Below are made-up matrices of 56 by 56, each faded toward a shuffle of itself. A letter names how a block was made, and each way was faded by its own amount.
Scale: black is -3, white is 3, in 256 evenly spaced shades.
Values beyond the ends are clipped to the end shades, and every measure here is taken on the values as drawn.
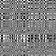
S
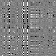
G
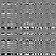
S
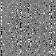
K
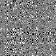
K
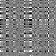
G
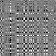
G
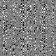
K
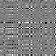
G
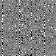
K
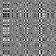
G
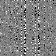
K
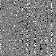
K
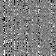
K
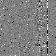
K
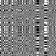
G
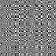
G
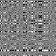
S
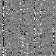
K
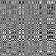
S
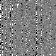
K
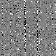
K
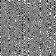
K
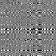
S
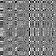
G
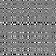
S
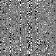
K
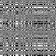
S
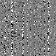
K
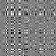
G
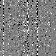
K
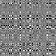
S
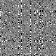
K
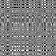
S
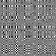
G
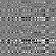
S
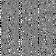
K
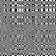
S
